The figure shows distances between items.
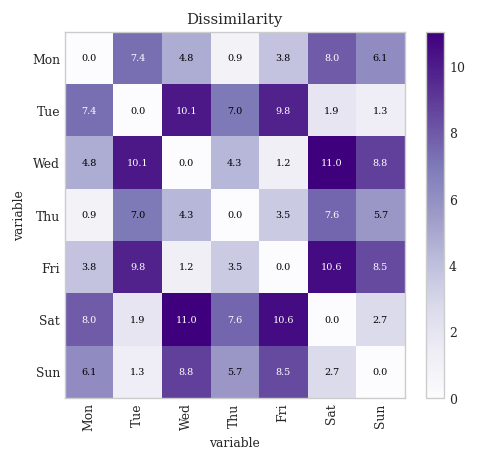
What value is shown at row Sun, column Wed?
8.8
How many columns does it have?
7
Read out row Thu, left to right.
0.9 7.0 4.3 0.0 3.5 7.6 5.7
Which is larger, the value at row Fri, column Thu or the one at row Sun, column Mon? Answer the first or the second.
the second
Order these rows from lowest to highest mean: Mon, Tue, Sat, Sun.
Mon, Sun, Tue, Sat
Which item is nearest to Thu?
Mon
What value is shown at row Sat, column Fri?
10.6
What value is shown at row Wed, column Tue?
10.1
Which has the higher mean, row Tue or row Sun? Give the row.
Tue
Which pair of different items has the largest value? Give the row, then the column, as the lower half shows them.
Sat, Wed
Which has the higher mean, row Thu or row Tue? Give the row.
Tue
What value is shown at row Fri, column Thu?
3.5
